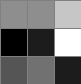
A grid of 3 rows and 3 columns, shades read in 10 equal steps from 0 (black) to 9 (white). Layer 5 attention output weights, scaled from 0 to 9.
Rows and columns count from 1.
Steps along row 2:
up up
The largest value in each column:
5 5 9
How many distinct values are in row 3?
3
